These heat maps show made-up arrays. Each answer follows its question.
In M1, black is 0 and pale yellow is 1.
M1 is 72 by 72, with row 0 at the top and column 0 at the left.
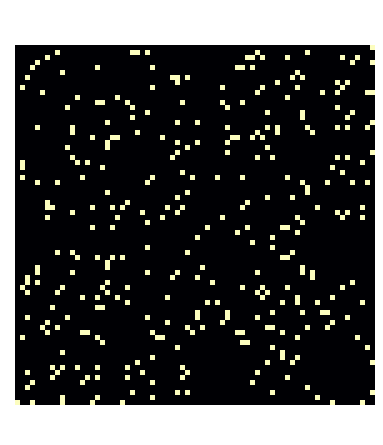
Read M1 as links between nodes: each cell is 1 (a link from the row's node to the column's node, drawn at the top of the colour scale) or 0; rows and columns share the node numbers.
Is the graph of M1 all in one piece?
yes
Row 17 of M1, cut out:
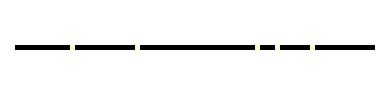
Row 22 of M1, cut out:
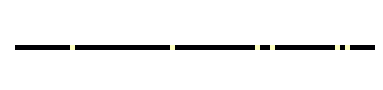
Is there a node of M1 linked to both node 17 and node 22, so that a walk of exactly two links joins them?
yes
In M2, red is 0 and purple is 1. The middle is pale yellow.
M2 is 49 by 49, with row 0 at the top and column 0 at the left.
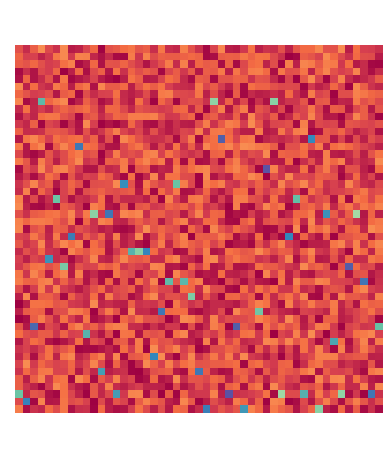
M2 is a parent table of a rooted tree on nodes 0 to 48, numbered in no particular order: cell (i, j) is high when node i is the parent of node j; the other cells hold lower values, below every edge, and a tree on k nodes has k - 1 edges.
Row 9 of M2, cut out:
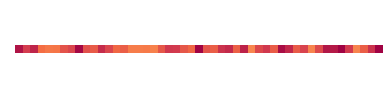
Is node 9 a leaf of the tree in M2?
yes
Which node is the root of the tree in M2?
31
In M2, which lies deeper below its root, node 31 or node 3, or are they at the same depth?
node 3
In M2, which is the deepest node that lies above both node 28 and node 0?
46
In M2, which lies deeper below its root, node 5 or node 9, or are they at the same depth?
node 9
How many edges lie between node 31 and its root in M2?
0
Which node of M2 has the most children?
46
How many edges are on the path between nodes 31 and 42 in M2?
4
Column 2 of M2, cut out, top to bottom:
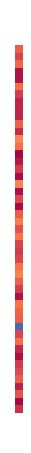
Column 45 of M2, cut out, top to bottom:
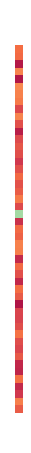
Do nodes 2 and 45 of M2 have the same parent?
no
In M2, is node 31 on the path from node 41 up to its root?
yes
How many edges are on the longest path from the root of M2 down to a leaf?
6
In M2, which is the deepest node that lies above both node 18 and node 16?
22
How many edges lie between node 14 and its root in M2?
4
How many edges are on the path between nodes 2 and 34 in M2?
5
